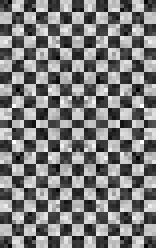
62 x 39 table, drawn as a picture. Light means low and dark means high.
Grain: checkered. Seam: none. Histogram: two levels. Odd rows or columns: none. Mirror symmetry: left to right and top to bottom.
